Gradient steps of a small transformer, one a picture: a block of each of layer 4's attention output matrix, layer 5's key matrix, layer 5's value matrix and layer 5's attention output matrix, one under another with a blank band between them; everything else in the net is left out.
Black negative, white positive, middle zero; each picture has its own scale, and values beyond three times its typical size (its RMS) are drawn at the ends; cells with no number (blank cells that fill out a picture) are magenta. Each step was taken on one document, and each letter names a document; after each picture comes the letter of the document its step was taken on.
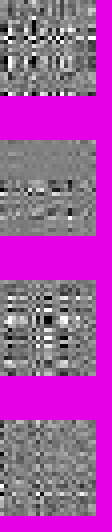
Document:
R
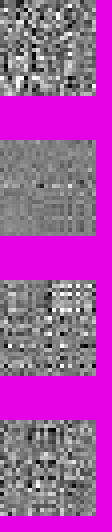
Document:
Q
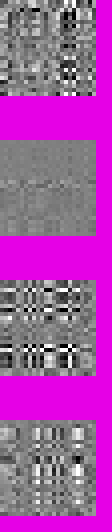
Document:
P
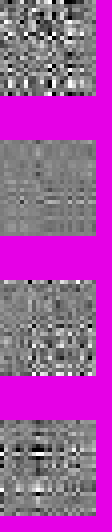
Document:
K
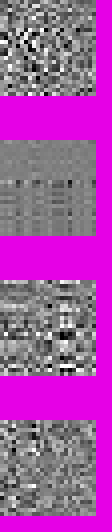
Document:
Q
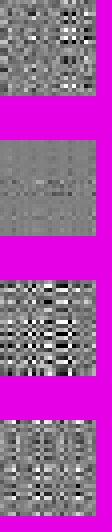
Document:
P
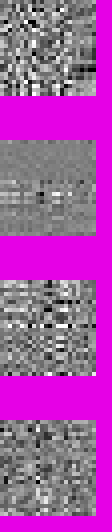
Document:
Q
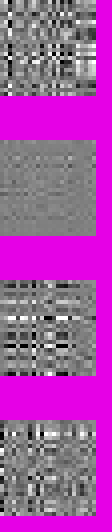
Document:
R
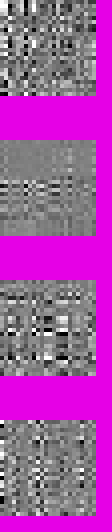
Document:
R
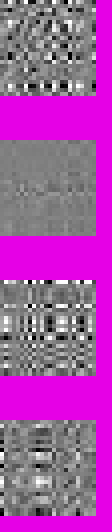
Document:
K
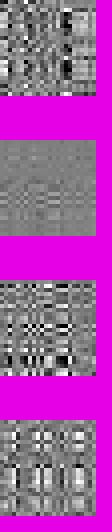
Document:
P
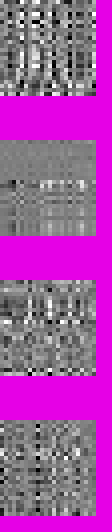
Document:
K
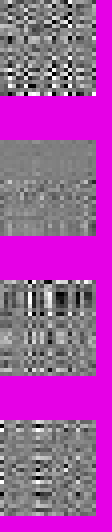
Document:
K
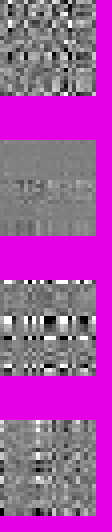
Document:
K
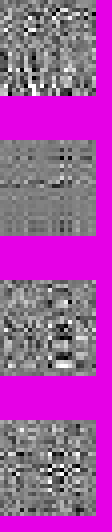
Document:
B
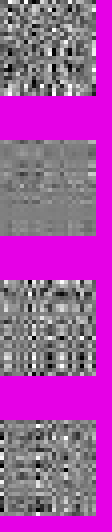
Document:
K
